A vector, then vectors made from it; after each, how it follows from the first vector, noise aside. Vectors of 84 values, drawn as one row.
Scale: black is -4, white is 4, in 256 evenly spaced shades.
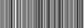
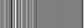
partly zeroed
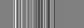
partly zeroed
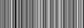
negated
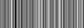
negated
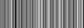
negated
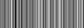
negated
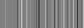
partly zeroed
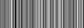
negated
